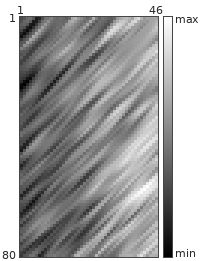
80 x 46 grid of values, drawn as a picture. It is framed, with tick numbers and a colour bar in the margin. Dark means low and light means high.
The grain runs diagonally up to the right. The histogram is bell-shaped. No single row or column stands out from its neighbours. There is an overall slope up to the right.
